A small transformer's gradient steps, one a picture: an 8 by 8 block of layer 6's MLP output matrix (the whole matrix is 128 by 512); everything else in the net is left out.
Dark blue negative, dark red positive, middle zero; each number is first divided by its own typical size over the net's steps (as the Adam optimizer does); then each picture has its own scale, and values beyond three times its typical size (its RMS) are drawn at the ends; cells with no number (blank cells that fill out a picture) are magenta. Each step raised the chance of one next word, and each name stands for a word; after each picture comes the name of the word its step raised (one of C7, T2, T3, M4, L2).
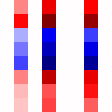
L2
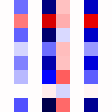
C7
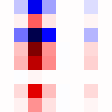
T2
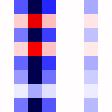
C7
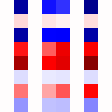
T2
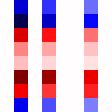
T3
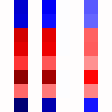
T3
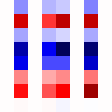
L2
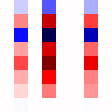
T2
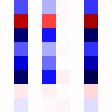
C7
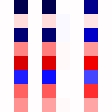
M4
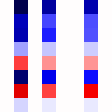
M4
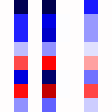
M4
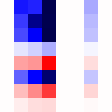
M4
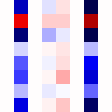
C7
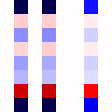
C7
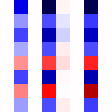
M4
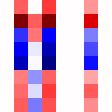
L2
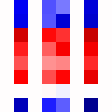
T3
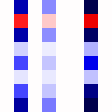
C7
